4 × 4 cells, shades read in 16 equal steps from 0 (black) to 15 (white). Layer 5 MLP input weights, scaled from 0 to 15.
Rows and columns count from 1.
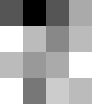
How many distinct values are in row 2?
3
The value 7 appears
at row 4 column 2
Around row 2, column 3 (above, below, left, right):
5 10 11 11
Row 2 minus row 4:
0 4 -4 0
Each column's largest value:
15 11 12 15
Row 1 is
5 0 5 10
